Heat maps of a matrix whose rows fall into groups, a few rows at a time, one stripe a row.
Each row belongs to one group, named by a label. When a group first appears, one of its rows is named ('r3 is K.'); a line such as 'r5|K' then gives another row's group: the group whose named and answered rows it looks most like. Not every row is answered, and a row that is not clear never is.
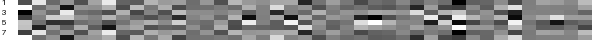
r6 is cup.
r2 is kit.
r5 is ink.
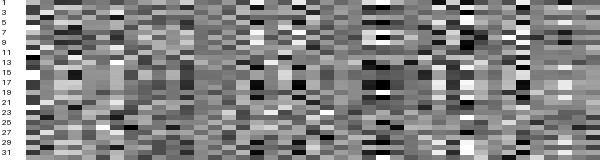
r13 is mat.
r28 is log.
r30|cup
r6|kit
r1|ink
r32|mat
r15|kit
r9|ink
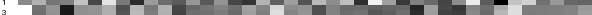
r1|mat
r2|kit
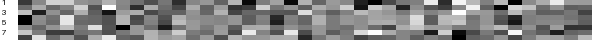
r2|mat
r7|ink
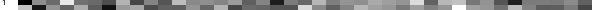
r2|cup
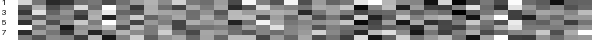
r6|kit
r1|ink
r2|mat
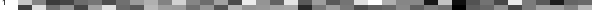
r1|ink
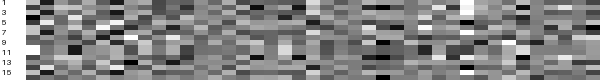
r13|log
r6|log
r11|kit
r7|cup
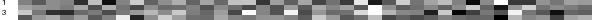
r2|mat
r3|ink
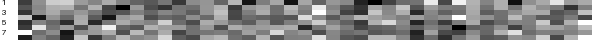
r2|log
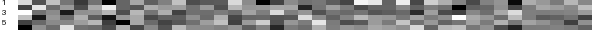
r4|cup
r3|kit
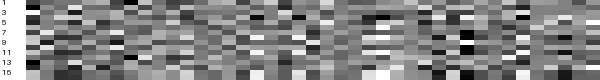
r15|ink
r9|cup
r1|log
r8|ink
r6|mat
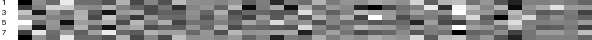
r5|kit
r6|cup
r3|cup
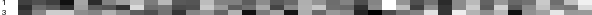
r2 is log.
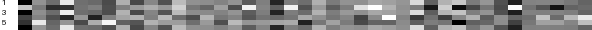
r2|ink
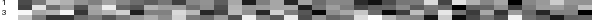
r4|ink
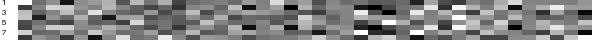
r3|log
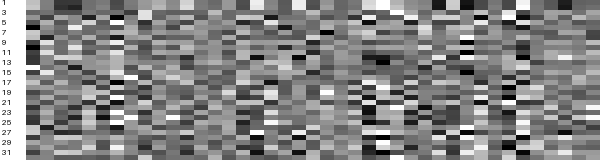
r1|ink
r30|mat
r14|kit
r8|cup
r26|cup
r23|mat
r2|ink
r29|mat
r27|ink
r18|mat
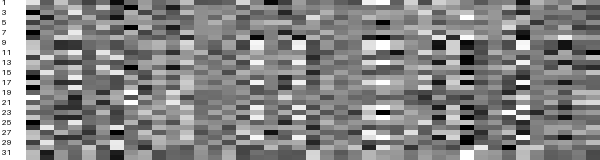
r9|ink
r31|cup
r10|ink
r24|ink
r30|mat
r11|log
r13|ink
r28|ink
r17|ink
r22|ink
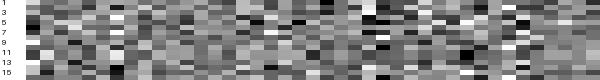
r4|mat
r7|mat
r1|log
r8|mat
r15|cup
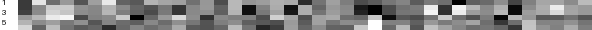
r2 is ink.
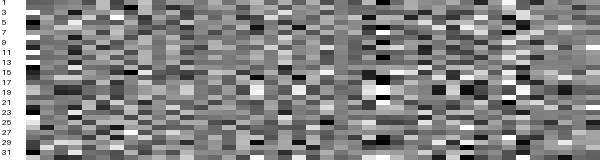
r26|cup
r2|log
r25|log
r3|kit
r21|mat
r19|ink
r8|kit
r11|kit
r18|ink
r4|mat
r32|ink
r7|mat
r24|kit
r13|kit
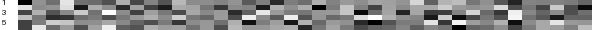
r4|ink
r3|mat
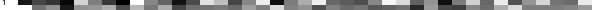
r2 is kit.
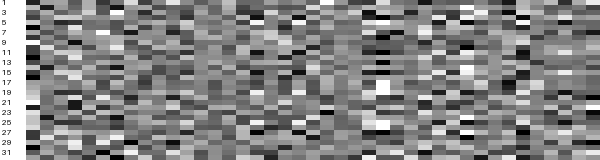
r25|ink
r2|cup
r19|ink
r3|mat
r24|cup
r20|log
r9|kit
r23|log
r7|log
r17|mat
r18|mat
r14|cup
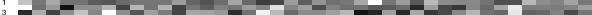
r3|mat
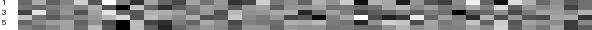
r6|log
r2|log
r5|log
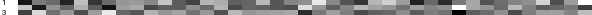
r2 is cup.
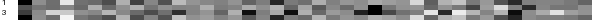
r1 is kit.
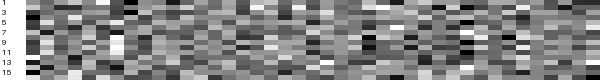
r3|log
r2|ink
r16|log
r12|kit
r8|mat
